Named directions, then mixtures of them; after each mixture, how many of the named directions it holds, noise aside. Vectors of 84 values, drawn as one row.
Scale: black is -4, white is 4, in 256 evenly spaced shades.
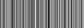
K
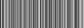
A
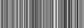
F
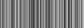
three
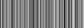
three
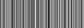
one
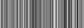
one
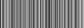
two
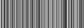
three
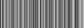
two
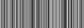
three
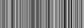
two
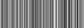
one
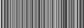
two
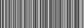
two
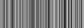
two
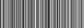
two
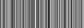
one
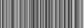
three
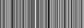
one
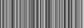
three
